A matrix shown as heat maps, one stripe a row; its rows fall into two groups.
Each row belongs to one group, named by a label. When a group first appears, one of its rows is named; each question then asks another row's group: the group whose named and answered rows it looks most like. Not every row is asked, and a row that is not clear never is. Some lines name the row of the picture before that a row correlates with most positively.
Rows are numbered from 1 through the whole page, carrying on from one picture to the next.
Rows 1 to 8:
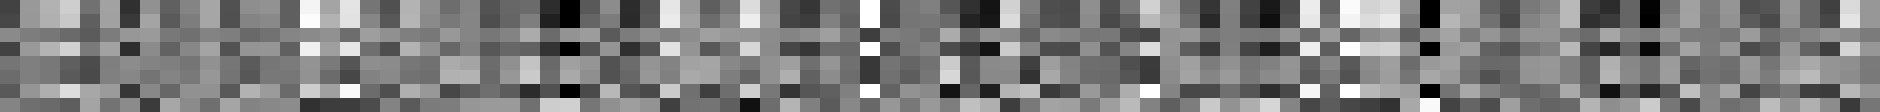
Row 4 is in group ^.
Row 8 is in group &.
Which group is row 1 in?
^
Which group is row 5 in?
&
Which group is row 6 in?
&
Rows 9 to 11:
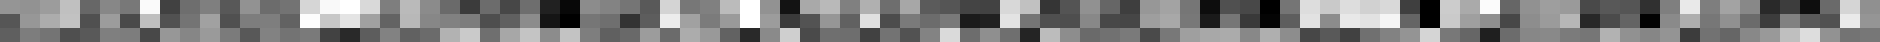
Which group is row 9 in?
^
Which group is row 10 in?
^
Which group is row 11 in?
&
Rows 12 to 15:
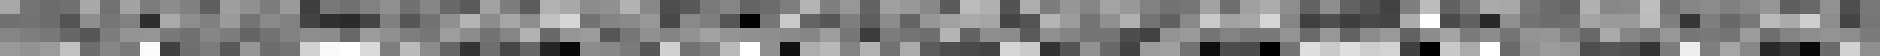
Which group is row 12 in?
&
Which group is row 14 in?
&
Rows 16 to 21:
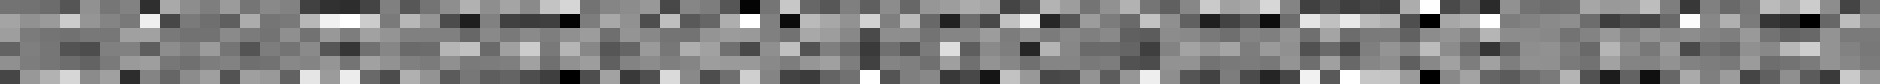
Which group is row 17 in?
^
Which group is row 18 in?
&
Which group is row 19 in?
&
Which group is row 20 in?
&
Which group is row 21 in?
^
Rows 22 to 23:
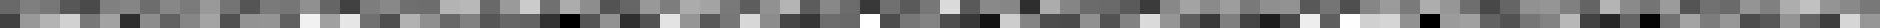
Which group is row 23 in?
^
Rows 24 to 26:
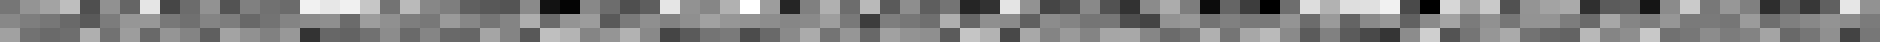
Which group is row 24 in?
^
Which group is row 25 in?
&
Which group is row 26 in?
&
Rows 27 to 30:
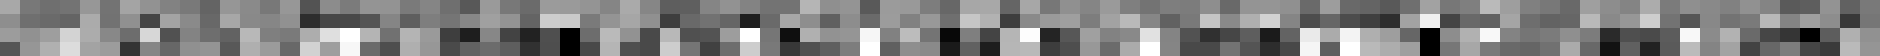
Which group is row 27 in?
&
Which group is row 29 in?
^
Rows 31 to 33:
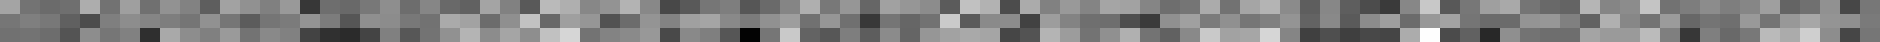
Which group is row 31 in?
&
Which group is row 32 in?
&
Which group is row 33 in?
&
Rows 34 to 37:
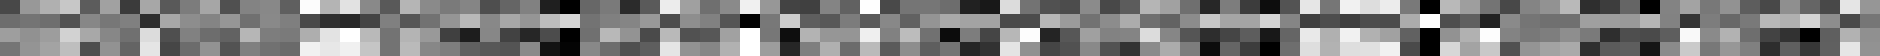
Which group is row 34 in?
^
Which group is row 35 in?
&
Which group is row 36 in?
^
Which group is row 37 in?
^
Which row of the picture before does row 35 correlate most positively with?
33
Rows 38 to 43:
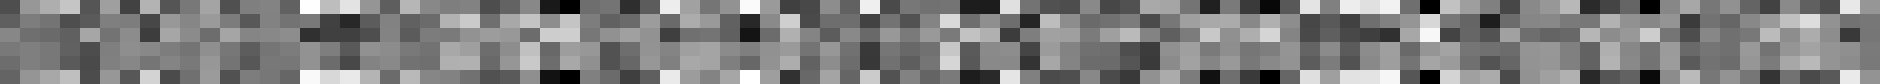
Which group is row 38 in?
^
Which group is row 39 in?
&
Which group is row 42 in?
&
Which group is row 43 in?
^
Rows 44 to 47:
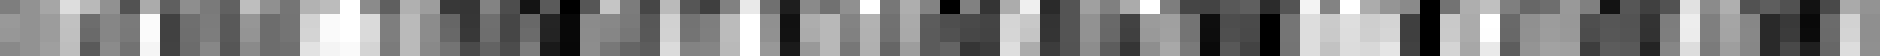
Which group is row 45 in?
^
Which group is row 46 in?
^
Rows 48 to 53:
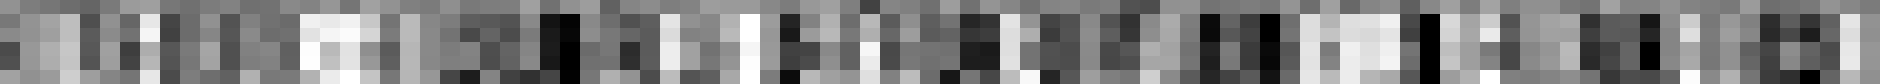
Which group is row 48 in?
&
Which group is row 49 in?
^
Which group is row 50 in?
^
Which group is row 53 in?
^
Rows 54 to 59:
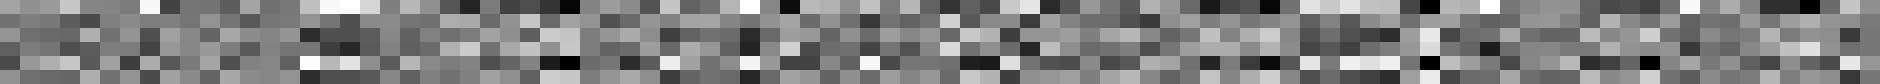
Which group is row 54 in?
^
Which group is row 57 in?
&
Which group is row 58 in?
^
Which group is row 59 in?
&
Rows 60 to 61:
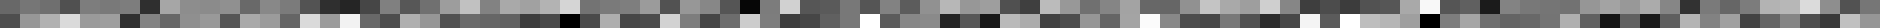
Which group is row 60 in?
&
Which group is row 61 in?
^
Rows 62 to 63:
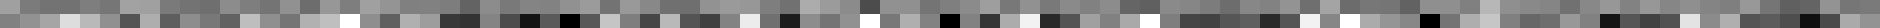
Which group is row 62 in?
&
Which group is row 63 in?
^
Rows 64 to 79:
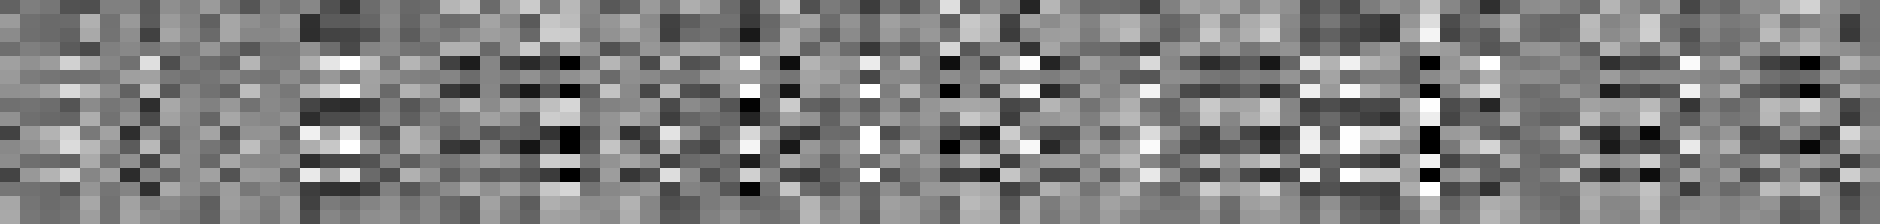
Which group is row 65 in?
&
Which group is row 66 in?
&
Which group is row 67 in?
&
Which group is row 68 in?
^
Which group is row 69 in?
&
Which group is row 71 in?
&
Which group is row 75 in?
&
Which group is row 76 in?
^
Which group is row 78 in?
&
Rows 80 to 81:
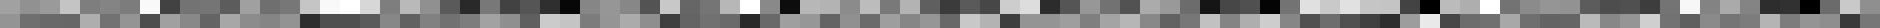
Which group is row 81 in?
&
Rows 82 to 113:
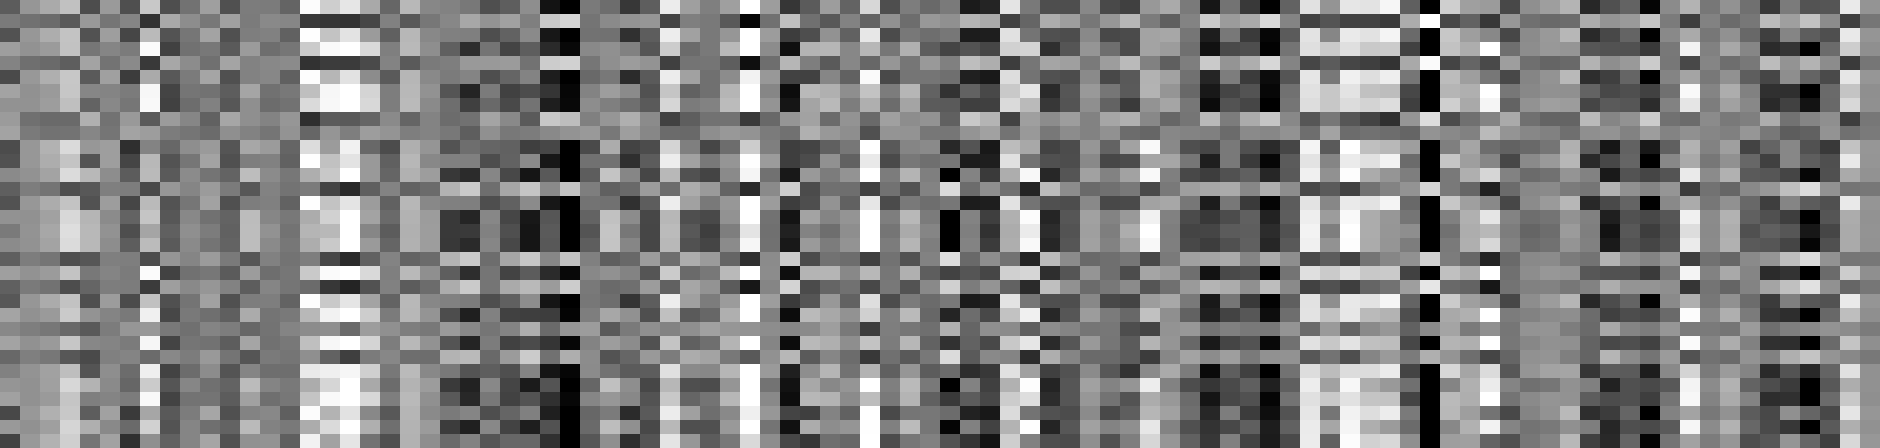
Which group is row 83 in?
&
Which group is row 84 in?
^
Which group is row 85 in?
^
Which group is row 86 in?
&
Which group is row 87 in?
^
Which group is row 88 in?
^
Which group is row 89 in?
^
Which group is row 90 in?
&
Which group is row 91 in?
&
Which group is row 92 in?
^
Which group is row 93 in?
^
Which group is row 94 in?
^
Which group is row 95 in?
&
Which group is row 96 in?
^
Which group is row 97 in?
^
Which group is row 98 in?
^
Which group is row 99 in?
^
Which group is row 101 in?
^
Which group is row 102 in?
&
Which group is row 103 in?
^
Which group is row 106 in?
^
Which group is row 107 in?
&
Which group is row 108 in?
^
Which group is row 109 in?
^
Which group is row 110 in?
^
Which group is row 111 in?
^
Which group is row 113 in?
^
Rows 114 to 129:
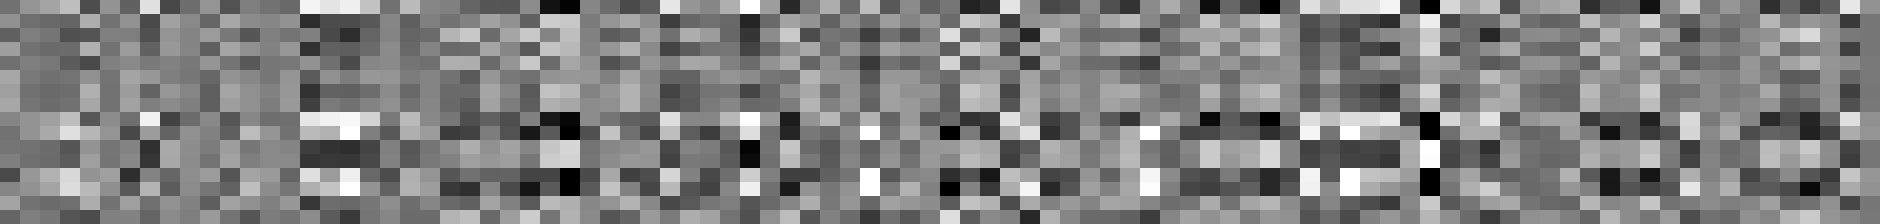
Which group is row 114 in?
^
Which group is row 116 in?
&
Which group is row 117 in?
&
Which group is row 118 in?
&
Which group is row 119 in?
&
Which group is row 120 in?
&
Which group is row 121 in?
&
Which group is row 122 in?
^
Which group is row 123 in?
^
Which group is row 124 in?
&
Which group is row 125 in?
&
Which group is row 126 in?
^
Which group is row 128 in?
&
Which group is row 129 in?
&
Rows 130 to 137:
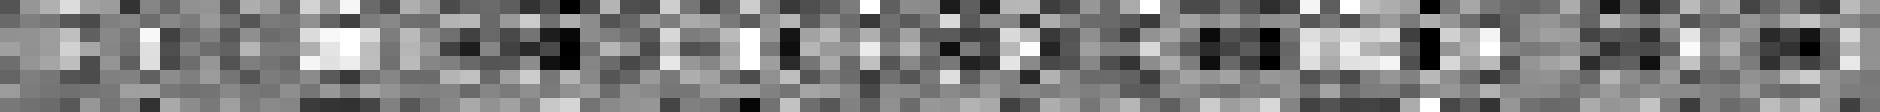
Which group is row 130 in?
^
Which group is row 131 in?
&
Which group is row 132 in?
^
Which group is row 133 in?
^
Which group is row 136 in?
&
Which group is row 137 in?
&
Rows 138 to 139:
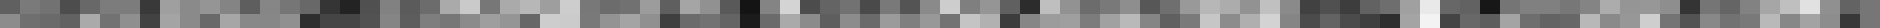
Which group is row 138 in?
&
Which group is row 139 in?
&
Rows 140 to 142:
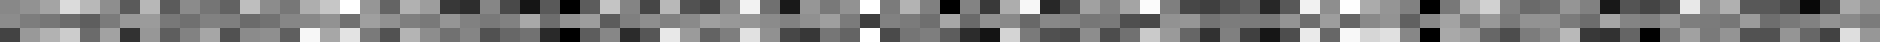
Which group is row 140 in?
^
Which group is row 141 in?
&
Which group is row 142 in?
^
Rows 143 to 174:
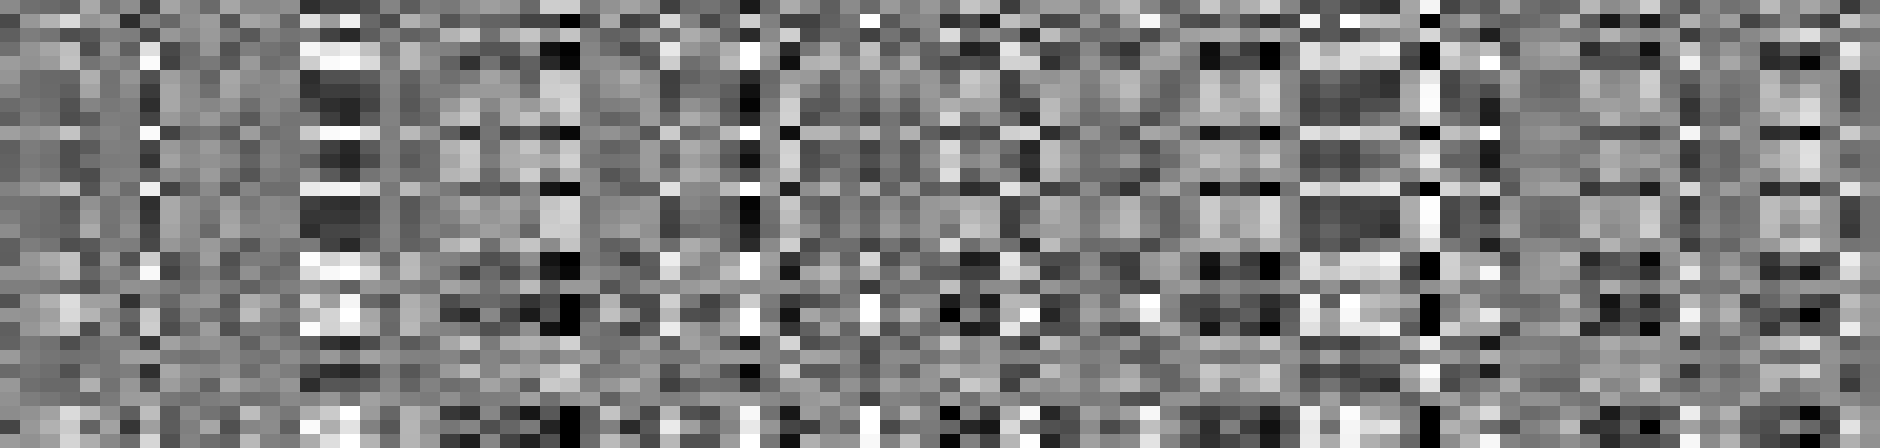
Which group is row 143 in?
&
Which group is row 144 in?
^
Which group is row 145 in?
&
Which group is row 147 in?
^
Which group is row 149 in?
&
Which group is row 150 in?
&
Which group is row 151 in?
&
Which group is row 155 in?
&
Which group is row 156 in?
^
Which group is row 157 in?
&
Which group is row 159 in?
&
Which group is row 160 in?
&
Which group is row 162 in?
^
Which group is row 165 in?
^
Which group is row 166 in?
^
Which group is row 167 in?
&
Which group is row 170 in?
&
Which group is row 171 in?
&
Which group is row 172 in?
^
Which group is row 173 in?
^
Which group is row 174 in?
^
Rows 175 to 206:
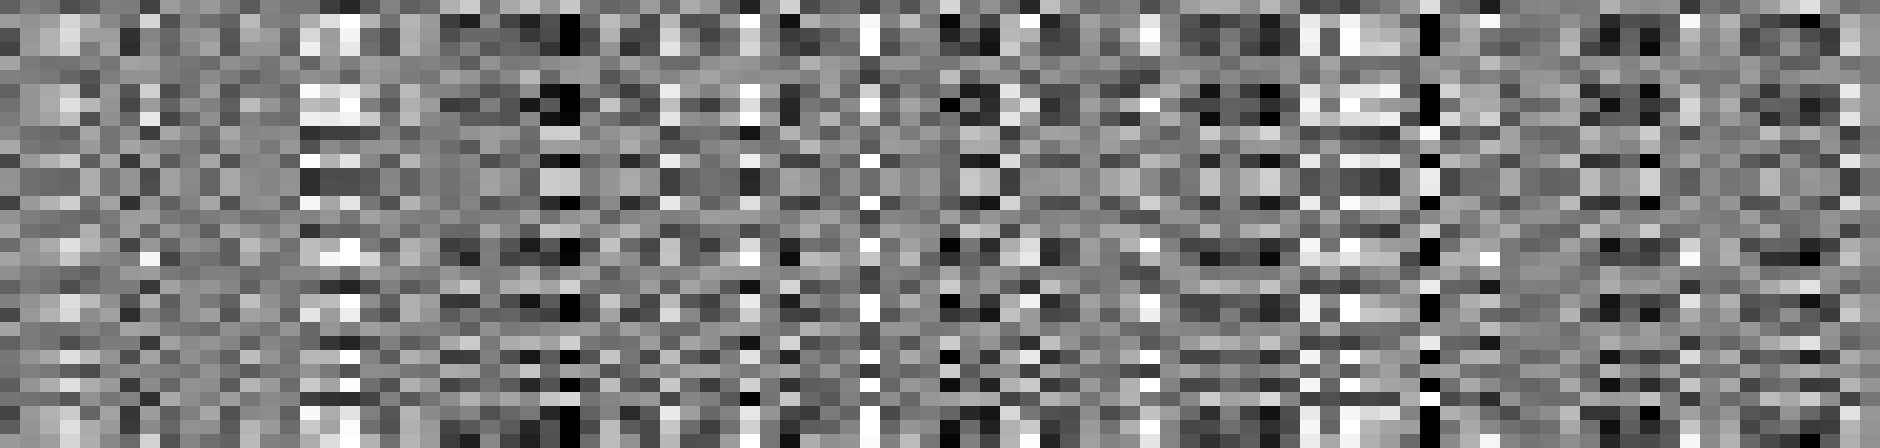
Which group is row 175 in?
&
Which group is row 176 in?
^
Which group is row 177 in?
^
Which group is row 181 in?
^
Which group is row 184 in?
&
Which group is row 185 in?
&
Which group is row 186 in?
^
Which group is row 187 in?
&
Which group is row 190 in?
&
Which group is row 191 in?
&
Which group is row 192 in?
^
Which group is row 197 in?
^
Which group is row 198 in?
&
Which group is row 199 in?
&
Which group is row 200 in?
^
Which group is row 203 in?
&
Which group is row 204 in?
^
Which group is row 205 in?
^
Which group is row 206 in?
^
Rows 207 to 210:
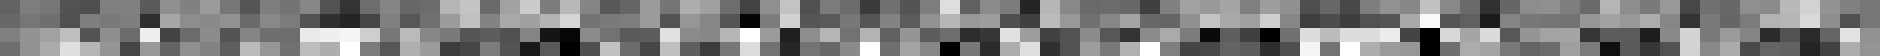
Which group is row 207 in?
&
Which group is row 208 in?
&
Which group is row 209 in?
^
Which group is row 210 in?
^
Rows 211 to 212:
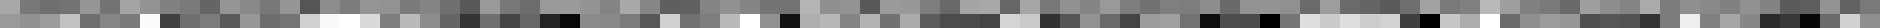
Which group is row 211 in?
&
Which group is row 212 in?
^
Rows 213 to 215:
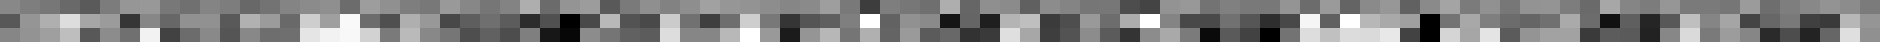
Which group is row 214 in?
^
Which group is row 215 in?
^
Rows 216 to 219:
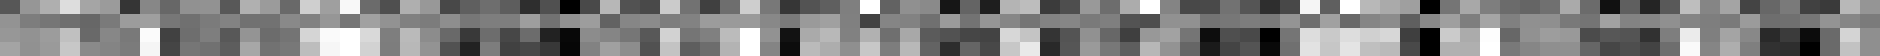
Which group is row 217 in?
&
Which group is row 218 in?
^
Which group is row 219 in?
^
